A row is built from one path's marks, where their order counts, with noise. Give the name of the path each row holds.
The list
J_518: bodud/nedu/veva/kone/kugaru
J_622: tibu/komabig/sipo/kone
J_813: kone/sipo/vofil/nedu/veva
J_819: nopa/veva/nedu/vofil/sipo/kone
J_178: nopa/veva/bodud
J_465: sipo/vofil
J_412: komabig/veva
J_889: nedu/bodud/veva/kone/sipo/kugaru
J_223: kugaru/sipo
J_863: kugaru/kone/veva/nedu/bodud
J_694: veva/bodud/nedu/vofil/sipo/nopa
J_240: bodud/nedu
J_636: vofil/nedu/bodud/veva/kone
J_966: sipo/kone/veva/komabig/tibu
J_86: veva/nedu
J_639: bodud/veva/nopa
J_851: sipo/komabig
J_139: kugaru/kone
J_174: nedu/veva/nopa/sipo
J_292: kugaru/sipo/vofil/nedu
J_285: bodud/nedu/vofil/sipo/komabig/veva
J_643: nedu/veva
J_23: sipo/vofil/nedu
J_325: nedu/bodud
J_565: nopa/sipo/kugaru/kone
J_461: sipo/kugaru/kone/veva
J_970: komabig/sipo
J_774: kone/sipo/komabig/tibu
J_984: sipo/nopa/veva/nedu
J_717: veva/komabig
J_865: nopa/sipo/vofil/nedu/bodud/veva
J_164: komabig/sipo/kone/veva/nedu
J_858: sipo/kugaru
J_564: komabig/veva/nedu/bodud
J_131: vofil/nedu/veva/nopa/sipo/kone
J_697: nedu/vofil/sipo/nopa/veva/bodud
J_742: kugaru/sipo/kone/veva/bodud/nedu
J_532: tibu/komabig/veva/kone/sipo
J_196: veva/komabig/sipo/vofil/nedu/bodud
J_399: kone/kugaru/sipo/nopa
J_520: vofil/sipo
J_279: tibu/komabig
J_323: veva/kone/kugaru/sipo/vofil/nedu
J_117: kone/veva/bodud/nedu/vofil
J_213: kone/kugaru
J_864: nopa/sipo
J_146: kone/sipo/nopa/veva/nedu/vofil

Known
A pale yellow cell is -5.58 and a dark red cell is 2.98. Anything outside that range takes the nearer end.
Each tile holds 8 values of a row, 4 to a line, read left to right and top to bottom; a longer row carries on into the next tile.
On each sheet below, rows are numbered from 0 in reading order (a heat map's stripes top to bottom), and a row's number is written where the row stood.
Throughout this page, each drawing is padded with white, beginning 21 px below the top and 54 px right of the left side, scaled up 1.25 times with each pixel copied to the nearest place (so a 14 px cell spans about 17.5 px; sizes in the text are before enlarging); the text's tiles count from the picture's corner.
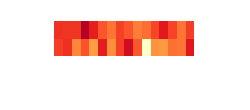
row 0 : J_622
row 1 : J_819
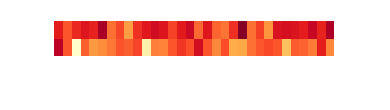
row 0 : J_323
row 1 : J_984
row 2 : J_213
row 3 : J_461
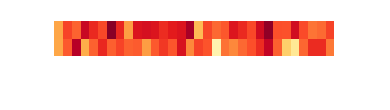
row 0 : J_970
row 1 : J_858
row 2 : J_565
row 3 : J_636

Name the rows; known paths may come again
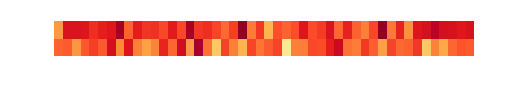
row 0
J_858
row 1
J_292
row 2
J_863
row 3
J_864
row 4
J_139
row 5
J_966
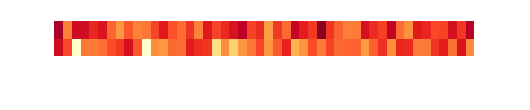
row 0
J_694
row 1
J_819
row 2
J_146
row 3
J_164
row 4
J_412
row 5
J_223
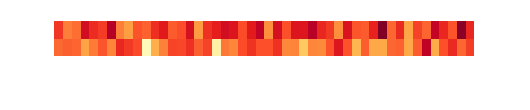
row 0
J_564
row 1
J_865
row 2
J_984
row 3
J_774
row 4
J_399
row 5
J_970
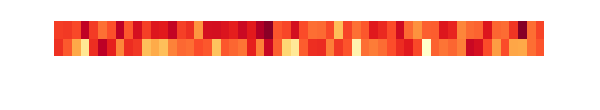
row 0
J_520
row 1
J_813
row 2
J_461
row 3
J_636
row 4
J_565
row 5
J_178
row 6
J_213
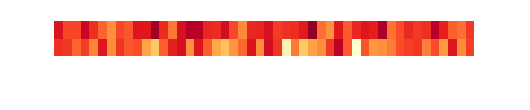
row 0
J_279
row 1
J_23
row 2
J_697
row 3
J_117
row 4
J_323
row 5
J_622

